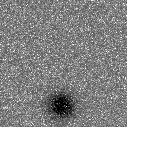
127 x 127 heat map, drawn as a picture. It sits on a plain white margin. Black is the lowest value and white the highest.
Dips: one, in the bottom middle. Mirror symmetry: none. Slope: none. Ninth with the lowest average: bottom middle.
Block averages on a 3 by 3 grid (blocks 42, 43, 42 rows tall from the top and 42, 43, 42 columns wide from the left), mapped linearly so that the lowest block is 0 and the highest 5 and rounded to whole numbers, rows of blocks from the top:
5 5 5 / 5 5 5 / 5 0 5
